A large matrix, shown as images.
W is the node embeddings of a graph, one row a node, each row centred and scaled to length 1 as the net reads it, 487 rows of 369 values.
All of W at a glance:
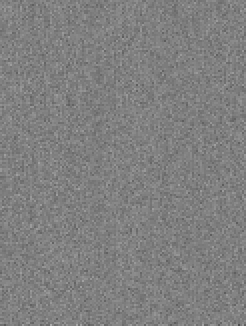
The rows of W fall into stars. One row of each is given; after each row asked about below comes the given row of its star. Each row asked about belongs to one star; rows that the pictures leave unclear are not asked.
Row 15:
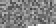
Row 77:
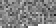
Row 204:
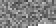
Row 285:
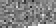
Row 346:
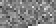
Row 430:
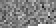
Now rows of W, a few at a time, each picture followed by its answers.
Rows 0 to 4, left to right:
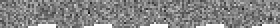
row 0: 77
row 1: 204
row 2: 430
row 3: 285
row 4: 15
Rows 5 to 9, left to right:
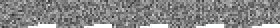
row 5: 430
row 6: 15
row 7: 204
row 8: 15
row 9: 15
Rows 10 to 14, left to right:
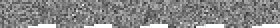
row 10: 77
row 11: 15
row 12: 346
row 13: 285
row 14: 15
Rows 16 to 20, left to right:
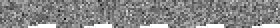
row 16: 15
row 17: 77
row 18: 77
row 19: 430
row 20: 15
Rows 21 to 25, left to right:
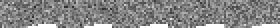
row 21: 204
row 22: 77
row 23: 430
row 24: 346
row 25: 15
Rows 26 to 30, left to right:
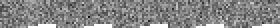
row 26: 77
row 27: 204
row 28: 77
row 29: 204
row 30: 346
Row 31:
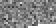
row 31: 77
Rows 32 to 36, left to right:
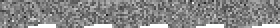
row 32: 77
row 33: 430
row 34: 15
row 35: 430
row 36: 77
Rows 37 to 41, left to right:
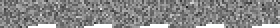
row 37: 204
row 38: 346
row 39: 430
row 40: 430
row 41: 77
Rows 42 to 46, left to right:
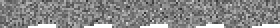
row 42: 346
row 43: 77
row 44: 204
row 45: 430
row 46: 430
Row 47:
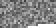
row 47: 285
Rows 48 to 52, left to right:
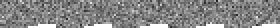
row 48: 430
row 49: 77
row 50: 15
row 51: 430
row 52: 77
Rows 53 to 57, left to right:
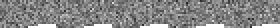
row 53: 430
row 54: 430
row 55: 346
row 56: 285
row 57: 285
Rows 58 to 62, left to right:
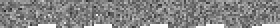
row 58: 15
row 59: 285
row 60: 204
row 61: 204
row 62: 15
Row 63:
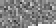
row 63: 204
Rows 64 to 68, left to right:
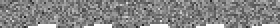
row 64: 346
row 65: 430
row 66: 346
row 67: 77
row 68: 15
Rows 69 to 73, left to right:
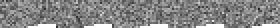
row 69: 430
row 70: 346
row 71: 285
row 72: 285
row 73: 15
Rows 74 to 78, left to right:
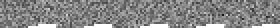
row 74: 204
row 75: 430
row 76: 430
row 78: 430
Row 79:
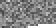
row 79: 430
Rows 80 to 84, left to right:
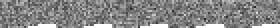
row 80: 15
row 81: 15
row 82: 285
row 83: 15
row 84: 15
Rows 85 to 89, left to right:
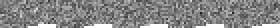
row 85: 430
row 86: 204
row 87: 285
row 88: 204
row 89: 15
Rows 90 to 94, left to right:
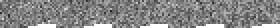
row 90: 346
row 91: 285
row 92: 430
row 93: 346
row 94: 15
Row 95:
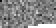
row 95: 77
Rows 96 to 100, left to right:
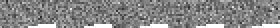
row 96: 430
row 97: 77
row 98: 15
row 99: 15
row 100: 204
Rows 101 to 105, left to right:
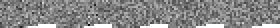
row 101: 204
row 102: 77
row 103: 346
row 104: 204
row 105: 204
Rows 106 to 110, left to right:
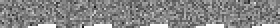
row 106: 15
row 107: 285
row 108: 204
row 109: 204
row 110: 285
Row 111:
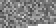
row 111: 77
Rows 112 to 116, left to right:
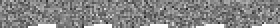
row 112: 204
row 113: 285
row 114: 204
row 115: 285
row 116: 15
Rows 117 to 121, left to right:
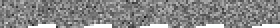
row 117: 77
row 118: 285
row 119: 204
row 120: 15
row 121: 346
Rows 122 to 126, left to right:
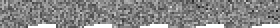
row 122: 346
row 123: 204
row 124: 15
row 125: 285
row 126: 430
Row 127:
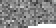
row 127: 346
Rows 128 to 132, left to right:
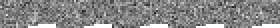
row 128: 77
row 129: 430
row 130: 346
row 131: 346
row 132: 77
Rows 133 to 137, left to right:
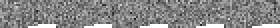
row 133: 346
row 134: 204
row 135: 346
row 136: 77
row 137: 346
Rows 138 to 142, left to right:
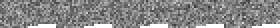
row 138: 430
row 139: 285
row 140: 77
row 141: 15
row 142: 204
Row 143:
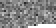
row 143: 15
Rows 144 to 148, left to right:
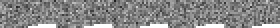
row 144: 204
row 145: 15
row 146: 77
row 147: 15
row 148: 15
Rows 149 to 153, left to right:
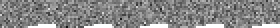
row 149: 204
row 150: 346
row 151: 77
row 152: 15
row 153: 77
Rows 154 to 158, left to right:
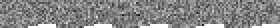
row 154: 430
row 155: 346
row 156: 15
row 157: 15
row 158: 77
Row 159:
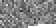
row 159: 430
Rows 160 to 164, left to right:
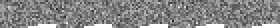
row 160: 204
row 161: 346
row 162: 15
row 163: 285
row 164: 15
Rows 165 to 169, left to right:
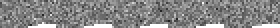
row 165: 346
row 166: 204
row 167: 77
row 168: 77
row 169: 346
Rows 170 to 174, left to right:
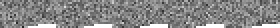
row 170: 204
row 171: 204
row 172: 346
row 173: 204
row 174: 430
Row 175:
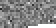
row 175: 346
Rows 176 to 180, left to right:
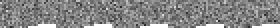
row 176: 346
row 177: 77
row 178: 77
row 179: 346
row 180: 346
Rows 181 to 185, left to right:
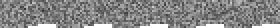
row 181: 77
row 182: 77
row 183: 285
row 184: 285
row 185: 346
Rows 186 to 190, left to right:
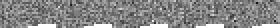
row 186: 77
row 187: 285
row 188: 204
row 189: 15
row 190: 346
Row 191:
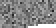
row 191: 430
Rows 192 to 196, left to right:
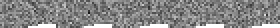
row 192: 346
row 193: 204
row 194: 285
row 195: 430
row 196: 204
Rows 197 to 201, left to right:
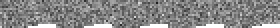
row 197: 77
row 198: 346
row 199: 346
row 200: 204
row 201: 204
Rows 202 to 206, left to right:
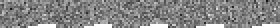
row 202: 15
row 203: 77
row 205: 285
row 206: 77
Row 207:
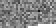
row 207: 77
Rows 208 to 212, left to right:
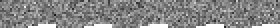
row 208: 77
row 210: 15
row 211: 346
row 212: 285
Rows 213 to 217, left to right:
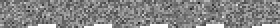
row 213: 430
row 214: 204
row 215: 430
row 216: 77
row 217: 285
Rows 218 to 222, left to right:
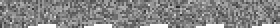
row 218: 346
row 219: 285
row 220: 285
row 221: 77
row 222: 77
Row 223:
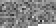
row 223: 15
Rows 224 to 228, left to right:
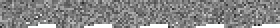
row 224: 285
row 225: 77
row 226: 430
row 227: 285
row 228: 15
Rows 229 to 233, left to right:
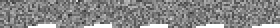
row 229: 77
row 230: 430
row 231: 346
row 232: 204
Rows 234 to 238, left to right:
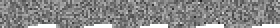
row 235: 15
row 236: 15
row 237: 285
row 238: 77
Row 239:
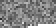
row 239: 430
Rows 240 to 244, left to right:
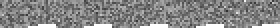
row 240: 15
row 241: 15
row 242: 204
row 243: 285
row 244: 77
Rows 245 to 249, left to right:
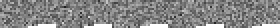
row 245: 430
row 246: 77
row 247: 285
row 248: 430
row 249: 204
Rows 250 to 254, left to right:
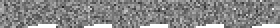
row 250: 204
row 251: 346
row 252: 77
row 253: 15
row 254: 204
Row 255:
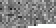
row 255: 15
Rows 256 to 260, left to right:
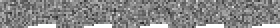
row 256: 204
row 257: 15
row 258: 77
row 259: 430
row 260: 204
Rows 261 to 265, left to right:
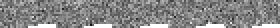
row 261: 77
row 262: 15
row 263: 204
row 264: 430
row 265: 77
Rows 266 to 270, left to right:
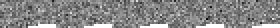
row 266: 285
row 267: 15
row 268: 430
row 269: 430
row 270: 285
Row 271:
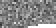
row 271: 204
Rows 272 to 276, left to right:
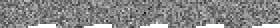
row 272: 77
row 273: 346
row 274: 204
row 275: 77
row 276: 430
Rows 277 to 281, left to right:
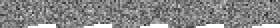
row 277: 204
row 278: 430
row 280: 346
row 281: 346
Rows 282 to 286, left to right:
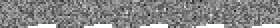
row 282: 430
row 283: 430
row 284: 15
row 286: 15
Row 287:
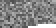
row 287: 346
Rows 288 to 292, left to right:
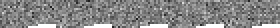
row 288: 204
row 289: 285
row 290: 285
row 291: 77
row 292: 285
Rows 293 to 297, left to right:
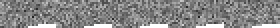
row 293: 204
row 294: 346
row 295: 430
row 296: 430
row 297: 285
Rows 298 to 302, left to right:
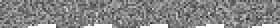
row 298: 430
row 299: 204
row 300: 346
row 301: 204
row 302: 285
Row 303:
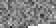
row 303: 346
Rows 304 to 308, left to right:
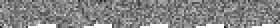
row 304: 285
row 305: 430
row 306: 204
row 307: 77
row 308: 285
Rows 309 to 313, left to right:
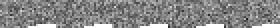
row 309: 15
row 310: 77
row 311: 15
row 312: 346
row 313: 346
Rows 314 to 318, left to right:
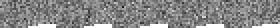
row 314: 285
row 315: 204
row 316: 77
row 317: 285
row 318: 430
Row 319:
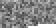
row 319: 15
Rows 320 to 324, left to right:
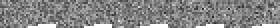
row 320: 77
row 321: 77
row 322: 285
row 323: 430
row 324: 204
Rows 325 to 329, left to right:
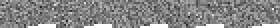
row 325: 15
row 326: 346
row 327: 77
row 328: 15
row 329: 204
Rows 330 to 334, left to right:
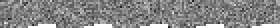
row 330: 77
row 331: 204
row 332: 77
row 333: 285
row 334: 15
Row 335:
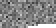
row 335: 430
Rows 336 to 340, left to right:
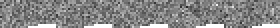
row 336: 285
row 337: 285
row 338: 430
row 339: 430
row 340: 204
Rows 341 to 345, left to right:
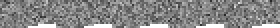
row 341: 430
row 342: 346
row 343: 15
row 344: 77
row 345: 346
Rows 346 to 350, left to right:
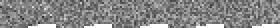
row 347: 204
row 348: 346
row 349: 430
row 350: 346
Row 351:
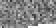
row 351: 77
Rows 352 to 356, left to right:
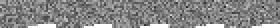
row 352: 15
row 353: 204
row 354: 77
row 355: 430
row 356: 285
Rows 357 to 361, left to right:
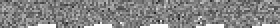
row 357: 430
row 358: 204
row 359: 346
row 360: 77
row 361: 285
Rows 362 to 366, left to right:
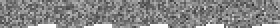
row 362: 15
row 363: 15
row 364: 15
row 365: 430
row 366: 204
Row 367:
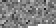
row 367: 430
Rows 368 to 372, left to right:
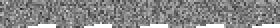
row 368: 15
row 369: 204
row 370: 77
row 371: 77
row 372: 77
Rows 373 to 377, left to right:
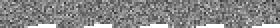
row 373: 204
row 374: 430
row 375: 430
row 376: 285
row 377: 430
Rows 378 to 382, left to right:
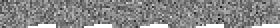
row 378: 430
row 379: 204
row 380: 346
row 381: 430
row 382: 204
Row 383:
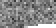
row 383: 204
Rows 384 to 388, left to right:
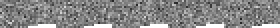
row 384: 346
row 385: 204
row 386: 77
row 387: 430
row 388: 15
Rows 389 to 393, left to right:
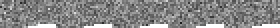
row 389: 285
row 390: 430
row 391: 15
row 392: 430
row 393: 285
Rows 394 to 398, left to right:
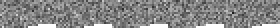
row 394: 204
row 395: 430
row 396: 15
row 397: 285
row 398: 204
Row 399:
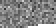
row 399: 204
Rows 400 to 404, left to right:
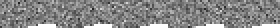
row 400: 285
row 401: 346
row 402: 346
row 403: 204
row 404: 346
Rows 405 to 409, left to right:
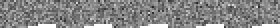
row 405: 430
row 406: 77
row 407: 15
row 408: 77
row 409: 346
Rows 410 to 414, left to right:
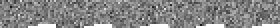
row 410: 77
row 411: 204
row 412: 15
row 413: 77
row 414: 430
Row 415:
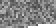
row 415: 204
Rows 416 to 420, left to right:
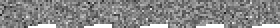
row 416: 346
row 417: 346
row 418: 204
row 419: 285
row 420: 346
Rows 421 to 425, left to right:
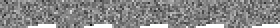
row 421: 430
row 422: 15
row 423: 77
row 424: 15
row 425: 430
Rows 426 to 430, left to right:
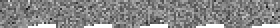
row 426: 430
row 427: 204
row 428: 15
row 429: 204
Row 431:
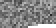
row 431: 285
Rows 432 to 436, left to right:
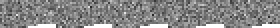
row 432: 15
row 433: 346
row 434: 77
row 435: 285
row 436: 430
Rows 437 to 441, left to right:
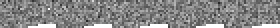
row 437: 285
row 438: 204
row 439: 285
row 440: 346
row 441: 285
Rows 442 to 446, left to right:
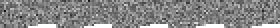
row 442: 15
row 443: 285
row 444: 430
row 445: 285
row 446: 430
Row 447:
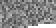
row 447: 430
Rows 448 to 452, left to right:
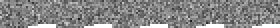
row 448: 346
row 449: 346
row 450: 430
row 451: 346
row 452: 77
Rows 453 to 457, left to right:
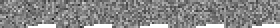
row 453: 430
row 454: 346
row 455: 285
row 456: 77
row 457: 77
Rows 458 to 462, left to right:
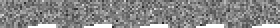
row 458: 15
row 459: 15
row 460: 285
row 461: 77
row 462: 346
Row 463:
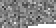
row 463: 204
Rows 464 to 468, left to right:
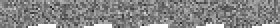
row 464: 204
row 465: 15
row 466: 15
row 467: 430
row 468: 346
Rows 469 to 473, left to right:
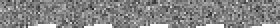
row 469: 285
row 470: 204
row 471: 430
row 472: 346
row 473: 204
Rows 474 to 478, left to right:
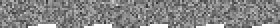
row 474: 285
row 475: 77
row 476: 346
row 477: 285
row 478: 346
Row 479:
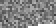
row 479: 77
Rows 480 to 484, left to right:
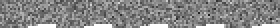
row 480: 430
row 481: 285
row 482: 15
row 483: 77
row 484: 15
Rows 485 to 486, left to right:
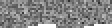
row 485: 15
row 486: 430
